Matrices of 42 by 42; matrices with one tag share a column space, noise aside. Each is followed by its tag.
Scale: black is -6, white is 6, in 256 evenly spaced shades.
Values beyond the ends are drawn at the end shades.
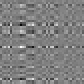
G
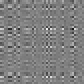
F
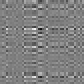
F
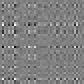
G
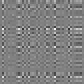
F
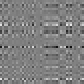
G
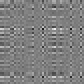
F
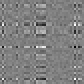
G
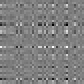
G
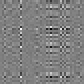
F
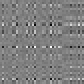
G
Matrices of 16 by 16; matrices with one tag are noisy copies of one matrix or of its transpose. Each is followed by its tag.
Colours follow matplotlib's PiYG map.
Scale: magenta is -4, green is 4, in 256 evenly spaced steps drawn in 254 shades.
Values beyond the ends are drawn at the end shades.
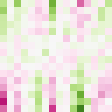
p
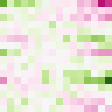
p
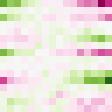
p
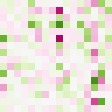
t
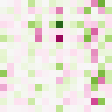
t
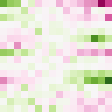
p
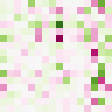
t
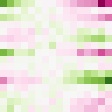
p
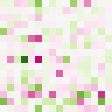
t
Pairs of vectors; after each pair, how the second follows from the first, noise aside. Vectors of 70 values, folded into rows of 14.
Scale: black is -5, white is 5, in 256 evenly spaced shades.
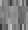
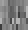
wrapped around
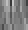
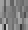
wrapped around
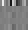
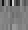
sign-scrambled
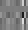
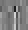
wrapped around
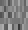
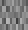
wrapped around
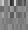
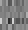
wrapped around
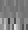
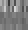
wrapped around
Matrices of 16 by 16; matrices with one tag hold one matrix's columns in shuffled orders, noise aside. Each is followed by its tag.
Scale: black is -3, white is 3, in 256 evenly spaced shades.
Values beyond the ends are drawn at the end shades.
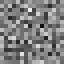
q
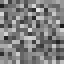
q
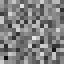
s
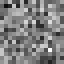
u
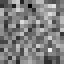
u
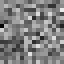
q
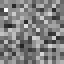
q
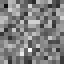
u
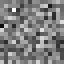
q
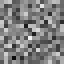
s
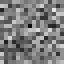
q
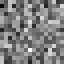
u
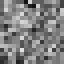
u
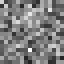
u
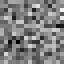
q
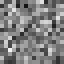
u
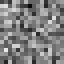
u
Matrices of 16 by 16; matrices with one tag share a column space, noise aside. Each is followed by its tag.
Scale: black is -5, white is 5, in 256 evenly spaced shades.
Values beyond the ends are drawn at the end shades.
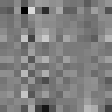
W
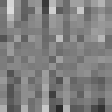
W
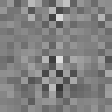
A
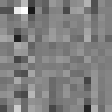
W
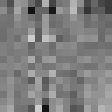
W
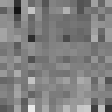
W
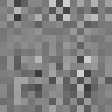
A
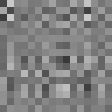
A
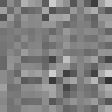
A
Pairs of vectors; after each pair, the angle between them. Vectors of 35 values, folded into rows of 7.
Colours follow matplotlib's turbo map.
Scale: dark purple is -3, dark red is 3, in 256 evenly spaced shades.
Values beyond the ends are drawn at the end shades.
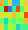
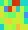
nearly opposite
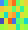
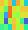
orthogonal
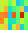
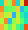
orthogonal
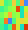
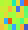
nearly opposite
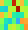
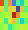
partly opposed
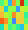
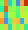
orthogonal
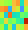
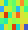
partly opposed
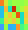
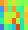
nearly parallel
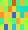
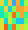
nearly opposite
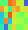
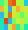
nearly parallel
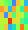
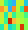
nearly parallel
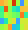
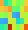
partly aligned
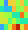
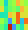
orthogonal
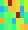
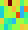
nearly parallel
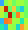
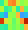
orthogonal
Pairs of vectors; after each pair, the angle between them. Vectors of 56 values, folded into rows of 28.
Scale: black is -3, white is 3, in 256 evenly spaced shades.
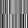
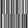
partly opposed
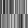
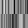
nearly opposite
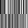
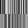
nearly parallel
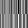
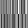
nearly opposite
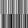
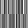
partly aligned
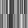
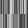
nearly opposite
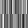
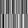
nearly opposite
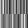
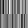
nearly opposite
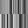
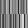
orthogonal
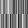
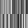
partly aligned
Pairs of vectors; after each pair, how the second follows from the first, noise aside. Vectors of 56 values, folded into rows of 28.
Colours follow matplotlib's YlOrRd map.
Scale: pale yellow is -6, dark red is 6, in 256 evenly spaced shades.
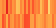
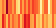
scaled up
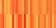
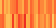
copied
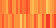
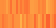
shrunk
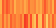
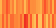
copied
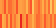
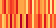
scaled up
